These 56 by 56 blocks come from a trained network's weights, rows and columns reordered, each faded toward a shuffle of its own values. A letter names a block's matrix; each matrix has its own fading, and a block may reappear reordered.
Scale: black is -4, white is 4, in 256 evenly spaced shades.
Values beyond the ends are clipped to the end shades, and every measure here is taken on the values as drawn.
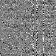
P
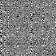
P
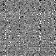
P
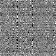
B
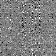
P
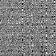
B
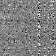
P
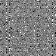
P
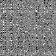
P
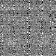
B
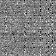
B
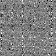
P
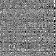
B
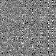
P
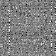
P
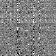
B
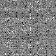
P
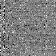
P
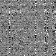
P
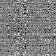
B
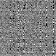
B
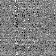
P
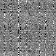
B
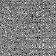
P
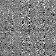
P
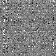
P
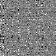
P
